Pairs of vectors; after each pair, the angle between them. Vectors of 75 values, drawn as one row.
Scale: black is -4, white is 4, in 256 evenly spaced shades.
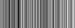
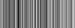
nearly parallel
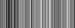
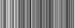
nearly opposite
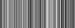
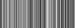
nearly parallel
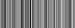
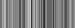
partly opposed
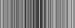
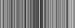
nearly parallel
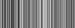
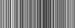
nearly opposite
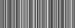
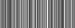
nearly parallel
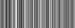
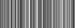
orthogonal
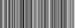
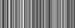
nearly opposite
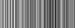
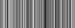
partly aligned
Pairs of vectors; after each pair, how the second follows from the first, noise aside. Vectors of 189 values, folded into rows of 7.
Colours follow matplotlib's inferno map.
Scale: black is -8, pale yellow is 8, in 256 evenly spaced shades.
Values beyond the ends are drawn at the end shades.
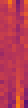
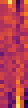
scaled up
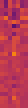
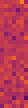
shuffled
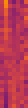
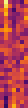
scaled up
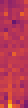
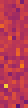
shuffled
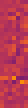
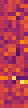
scaled up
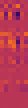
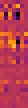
scaled up
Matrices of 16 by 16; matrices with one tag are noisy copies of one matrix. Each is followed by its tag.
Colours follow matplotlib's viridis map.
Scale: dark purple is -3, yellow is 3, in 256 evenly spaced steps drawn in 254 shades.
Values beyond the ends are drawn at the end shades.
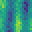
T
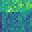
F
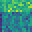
F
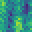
T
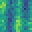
T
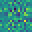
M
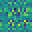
M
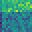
F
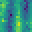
T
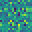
M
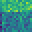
F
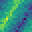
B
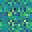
M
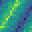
B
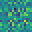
M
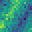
B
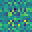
M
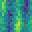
T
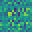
M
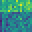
F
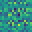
M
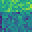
F
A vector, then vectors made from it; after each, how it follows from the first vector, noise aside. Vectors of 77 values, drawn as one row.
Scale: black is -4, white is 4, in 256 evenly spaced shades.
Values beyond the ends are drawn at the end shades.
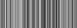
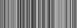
reversed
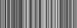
negated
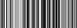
scaled up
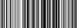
scaled up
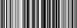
scaled up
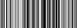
scaled up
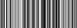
scaled up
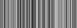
reversed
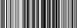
scaled up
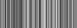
negated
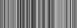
reversed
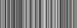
negated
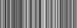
negated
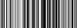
scaled up
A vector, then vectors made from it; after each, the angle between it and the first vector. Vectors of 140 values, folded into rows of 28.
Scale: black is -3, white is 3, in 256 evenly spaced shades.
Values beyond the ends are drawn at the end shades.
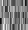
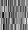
partly opposed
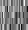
partly aligned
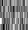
nearly opposite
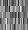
partly aligned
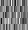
orthogonal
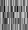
partly opposed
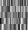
partly aligned
